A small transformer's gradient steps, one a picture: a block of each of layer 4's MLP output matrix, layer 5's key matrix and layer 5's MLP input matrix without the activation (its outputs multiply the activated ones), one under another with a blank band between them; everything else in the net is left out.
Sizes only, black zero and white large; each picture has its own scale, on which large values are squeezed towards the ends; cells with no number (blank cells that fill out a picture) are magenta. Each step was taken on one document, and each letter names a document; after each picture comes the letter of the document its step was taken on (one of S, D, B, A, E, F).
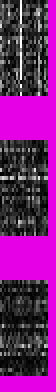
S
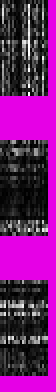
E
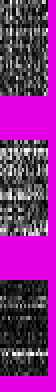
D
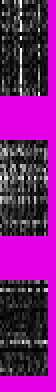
S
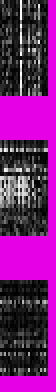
S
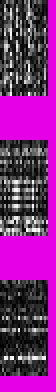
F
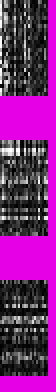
F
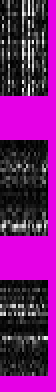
E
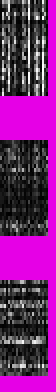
E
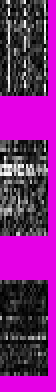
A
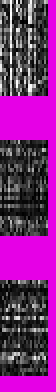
F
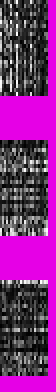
F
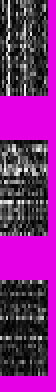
A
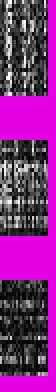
A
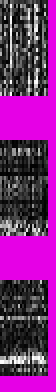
F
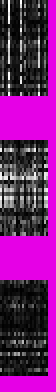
S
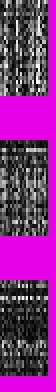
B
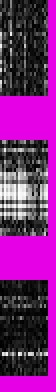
D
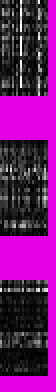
S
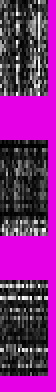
B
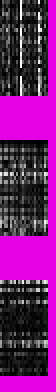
S
